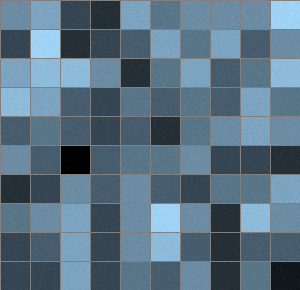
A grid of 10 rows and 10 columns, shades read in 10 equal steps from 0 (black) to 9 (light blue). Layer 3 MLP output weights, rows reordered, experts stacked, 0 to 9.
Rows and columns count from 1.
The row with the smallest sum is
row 6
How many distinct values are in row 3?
6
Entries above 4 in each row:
8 5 8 6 5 4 5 8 3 4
